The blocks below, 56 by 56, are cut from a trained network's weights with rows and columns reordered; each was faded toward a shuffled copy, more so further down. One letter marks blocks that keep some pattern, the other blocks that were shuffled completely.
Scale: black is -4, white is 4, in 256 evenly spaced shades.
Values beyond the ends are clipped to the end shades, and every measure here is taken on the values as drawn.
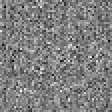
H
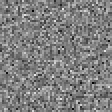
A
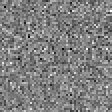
H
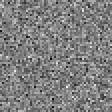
A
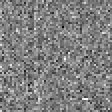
H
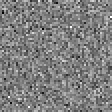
H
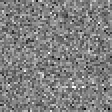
A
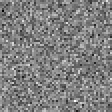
A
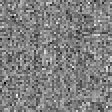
H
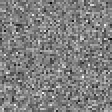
H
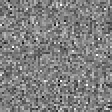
H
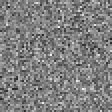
H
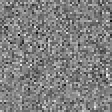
H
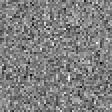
H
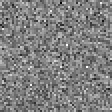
A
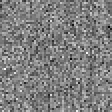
H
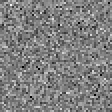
A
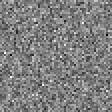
A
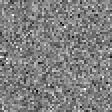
A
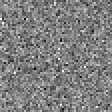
A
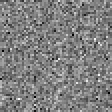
H
